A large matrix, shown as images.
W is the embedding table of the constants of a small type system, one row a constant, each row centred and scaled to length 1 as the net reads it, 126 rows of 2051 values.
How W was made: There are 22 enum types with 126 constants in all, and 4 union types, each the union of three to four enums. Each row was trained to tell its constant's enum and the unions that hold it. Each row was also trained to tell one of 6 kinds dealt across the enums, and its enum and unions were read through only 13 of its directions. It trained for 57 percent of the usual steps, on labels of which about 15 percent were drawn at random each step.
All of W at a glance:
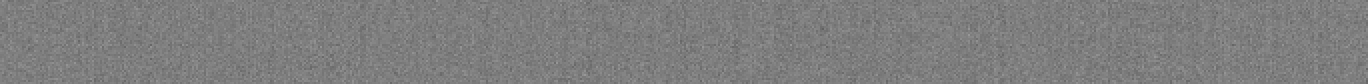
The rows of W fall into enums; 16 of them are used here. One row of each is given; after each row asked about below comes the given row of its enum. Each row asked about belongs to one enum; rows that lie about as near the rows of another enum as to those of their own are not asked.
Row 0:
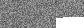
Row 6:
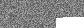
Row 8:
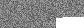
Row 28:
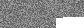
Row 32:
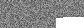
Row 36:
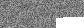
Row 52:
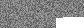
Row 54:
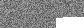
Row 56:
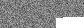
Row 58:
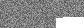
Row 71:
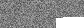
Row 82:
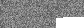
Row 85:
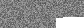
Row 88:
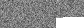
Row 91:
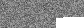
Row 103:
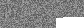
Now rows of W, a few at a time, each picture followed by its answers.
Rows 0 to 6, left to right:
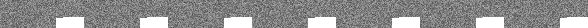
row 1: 56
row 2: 91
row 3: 28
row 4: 103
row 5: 85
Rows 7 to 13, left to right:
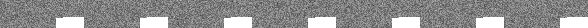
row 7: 88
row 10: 36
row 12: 52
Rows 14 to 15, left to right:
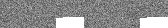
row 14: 88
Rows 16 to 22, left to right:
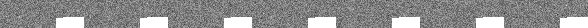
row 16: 103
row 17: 0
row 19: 103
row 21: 71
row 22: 58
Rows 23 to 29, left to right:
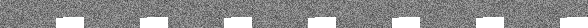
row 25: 71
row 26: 82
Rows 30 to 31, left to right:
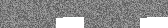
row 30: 82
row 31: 54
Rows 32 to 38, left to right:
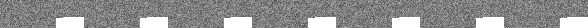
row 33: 32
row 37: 28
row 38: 82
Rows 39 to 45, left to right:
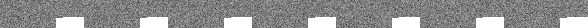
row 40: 52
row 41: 36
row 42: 91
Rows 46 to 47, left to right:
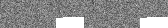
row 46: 36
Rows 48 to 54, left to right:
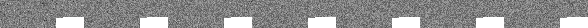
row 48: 58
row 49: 88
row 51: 8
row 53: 103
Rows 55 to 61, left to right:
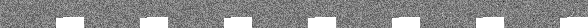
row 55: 8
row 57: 54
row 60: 8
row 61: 8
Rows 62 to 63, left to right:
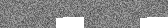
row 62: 103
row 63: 52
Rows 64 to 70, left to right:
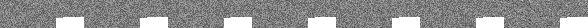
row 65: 71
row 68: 28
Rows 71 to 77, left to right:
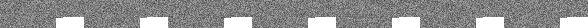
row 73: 103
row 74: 8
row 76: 36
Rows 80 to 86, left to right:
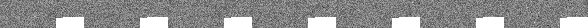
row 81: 91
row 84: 28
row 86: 71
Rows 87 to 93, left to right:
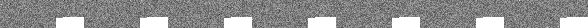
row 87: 8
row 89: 32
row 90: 82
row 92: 58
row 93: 85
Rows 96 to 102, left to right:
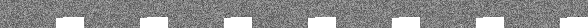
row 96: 0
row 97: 91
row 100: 58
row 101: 58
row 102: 58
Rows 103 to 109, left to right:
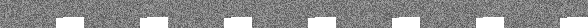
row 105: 32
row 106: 82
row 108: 91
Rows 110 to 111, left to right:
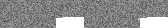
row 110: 88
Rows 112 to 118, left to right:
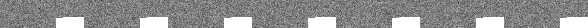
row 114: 36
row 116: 6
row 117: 56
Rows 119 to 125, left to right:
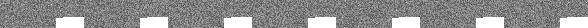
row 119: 82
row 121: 71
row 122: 71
